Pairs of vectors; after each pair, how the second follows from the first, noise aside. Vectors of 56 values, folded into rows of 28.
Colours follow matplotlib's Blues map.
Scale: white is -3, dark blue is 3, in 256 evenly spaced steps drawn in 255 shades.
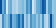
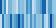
copied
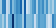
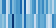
copied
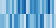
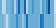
partly zeroed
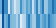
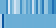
partly zeroed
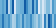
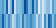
copied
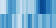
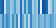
sign-scrambled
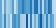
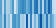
copied
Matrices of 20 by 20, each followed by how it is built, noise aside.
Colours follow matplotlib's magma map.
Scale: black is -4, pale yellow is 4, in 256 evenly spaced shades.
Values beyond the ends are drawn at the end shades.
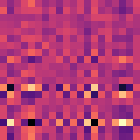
low rank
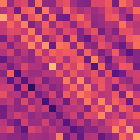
Toeplitz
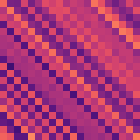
Toeplitz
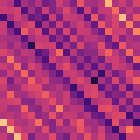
Toeplitz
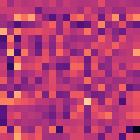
low rank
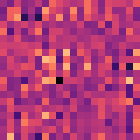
low rank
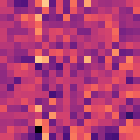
low rank
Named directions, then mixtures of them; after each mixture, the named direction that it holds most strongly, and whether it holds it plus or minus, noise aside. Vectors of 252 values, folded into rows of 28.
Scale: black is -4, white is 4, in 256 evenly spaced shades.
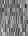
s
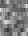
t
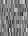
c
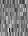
c, minus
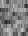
t, minus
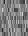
c, minus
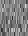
s, minus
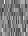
s, plus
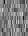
c, minus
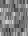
t, plus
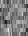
t, minus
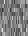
s, plus
